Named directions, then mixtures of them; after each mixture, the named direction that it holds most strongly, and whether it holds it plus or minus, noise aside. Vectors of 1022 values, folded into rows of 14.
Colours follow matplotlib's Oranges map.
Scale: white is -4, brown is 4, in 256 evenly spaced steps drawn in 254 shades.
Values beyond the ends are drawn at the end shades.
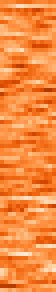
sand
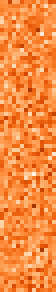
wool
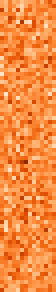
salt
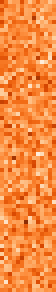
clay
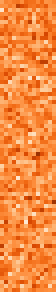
clay, minus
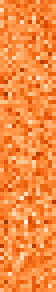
clay, minus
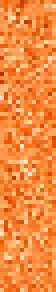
salt, minus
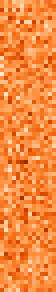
salt, plus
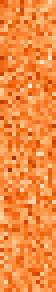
clay, plus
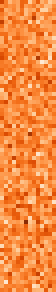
clay, plus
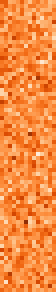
clay, plus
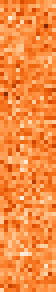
salt, minus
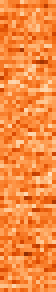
sand, minus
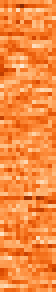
sand, minus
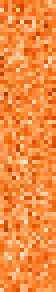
salt, minus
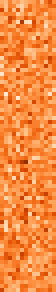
salt, plus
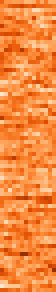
sand, minus
